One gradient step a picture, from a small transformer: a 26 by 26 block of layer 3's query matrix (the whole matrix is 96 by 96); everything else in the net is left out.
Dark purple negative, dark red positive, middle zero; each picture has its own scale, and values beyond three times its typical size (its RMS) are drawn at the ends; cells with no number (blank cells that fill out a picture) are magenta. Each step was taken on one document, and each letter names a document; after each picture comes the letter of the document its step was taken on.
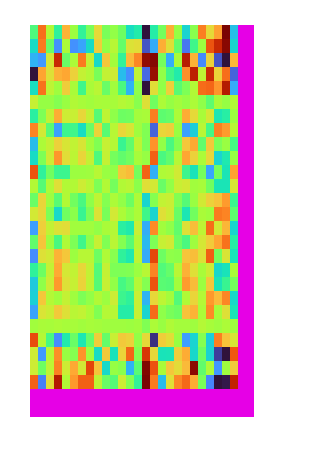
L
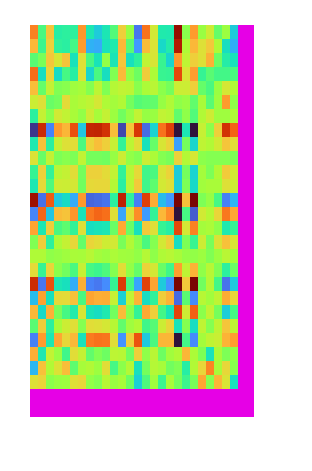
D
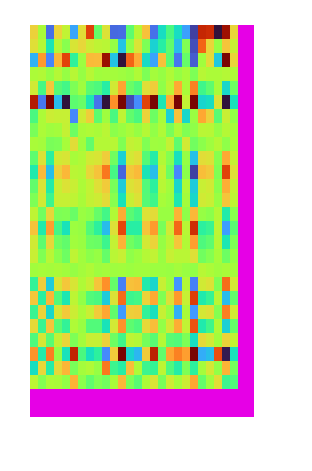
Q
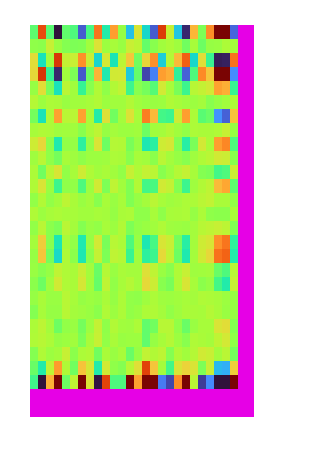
L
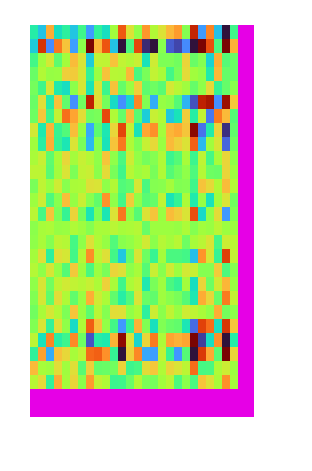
Q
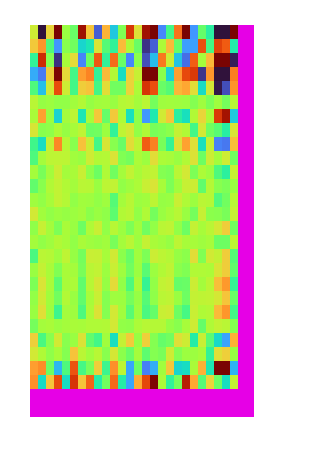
L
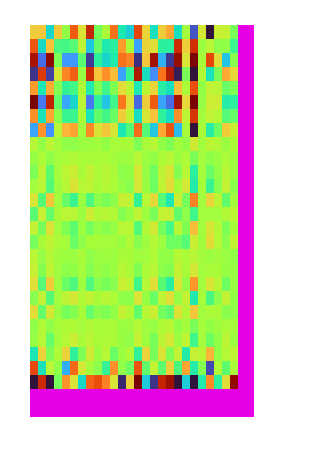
D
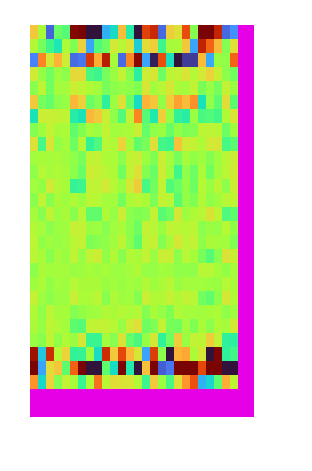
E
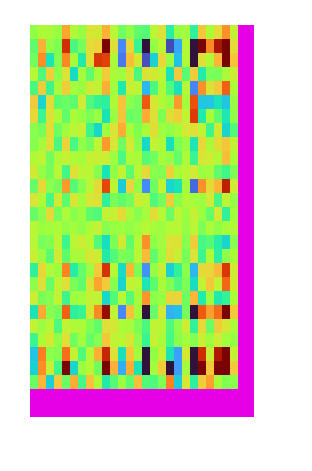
Q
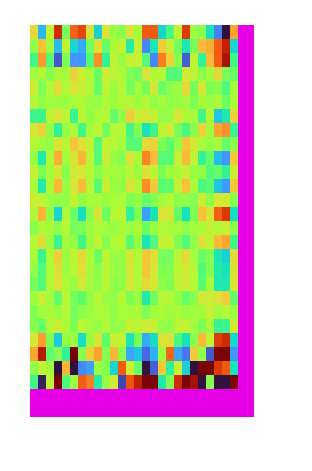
L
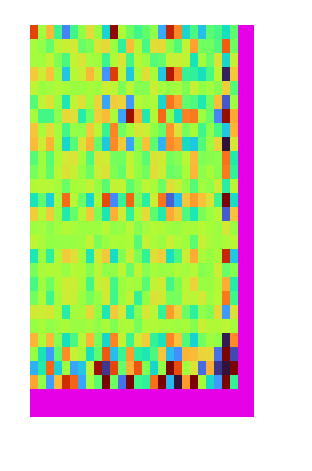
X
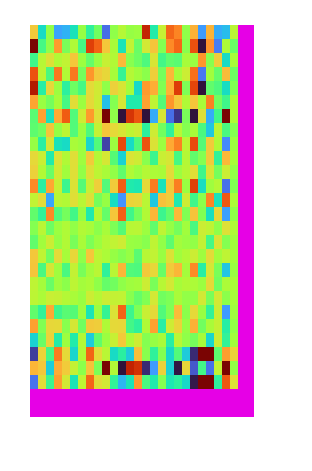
Q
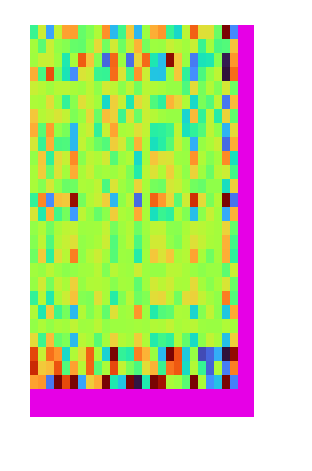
X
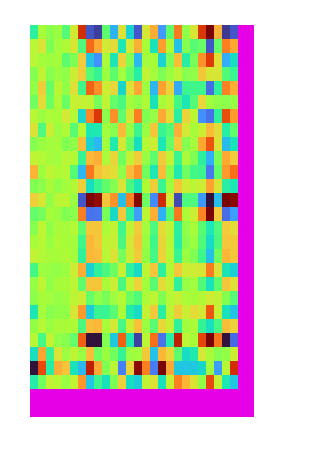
E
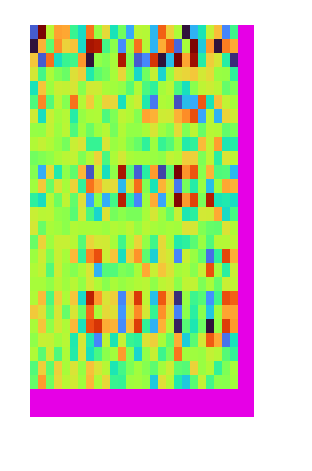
E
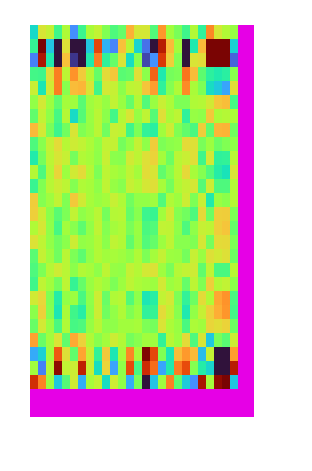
L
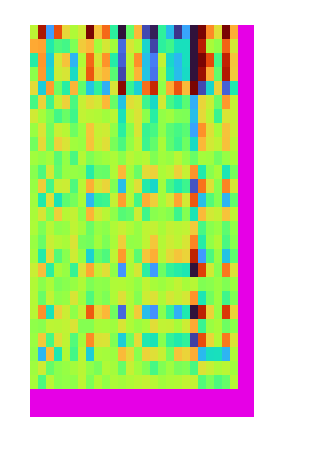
Q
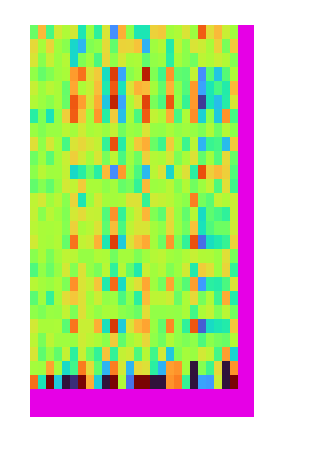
X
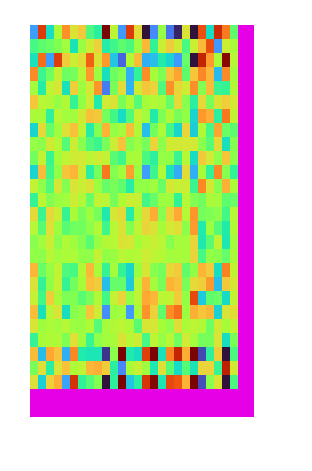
Q
